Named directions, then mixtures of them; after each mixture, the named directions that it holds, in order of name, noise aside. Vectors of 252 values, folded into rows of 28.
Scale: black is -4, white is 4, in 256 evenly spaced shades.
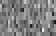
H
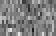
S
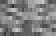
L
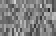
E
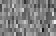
H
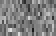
S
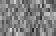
E, S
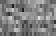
H, L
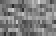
H, L, S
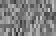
E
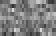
E, L, S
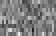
S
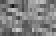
L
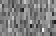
H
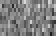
H, S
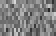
E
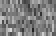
S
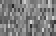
E, H, S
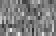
S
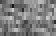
H, L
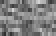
L, S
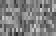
E, L
